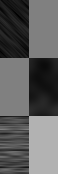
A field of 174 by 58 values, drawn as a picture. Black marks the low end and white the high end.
It is made of 3 by 2 panels. Panel 1,1: very low, slanting down to the right, faint in contrast. Panel 1,2: middling, flat. Panel 2,1: middling, flat. Panel 2,2: very low, smooth, faint in contrast. Panel 3,1: low, streaked across. Panel 3,2: high, flat.
